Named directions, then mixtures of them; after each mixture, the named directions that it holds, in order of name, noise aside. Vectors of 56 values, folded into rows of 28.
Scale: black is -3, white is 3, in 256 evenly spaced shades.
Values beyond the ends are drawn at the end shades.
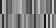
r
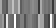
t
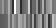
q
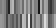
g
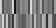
q, r, t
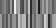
g, q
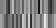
g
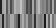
r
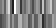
g, q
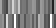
t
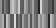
g, t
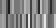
g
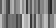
g, r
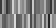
g, r, t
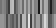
g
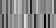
q, r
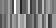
q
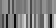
g, q, t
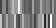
r, t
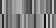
r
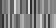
q, r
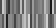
g, r, t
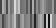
q, r, t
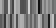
q, t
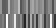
g, t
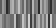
g, r, t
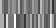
t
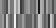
q, t
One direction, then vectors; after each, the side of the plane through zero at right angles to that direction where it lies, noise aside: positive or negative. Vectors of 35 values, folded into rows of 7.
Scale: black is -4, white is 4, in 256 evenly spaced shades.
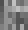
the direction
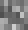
positive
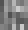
positive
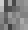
negative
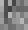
negative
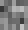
positive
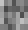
negative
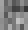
negative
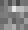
positive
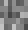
positive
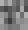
negative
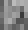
positive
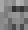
negative
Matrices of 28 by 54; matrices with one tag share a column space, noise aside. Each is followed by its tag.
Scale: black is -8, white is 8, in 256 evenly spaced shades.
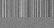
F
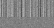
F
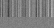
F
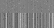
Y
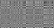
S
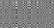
S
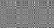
S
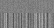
Y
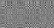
S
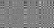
S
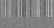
F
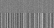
Y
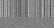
F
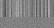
F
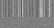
F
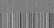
Y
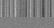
F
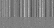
F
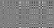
S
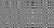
S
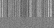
F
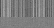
F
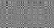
S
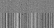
Y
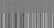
Y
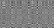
S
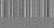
F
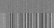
Y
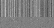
F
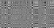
S
